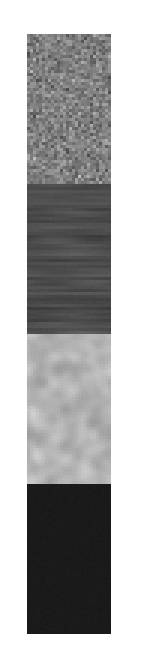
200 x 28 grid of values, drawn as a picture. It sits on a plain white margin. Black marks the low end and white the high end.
It is made of 4 by 1 panels. Panel 1,1: middling, fine-grained. Panel 2,1: low, streaked across, faint in contrast. Panel 3,1: high, blotchy, faint in contrast. Panel 4,1: very low, flat.
